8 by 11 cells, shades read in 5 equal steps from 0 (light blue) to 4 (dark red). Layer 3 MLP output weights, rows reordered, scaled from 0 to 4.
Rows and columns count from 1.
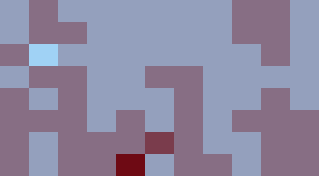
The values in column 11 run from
1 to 2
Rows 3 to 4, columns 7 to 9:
1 1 1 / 2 1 1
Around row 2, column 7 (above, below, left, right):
1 1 1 1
